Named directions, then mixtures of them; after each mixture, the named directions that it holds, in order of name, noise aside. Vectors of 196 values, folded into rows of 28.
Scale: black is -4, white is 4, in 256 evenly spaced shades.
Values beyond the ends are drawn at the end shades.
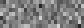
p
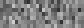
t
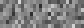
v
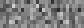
t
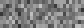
p, t, v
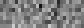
p, t, v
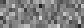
p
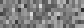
p, v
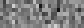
p, t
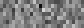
t, v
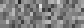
t, v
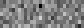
p, v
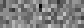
p, t, v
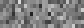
v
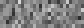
v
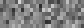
t, v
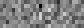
p, t, v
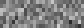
p, t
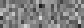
p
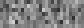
t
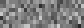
p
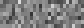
v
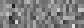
t, v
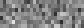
p, t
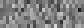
t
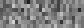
t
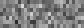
p, t, v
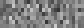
t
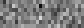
p, t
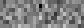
p, t, v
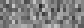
p, t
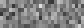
p
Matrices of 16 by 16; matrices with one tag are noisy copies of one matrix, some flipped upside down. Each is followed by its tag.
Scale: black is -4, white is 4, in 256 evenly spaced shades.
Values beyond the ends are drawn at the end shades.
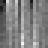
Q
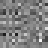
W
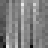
Q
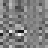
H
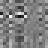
H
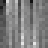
Q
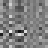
H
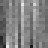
Q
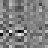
H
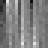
Q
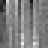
Q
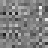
W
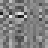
H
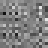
W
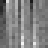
Q
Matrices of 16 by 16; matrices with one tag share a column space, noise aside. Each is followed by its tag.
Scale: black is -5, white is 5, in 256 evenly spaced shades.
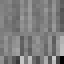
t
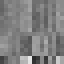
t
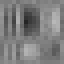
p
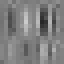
p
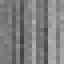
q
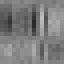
p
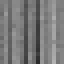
q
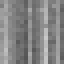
q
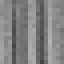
q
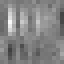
p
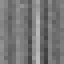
q
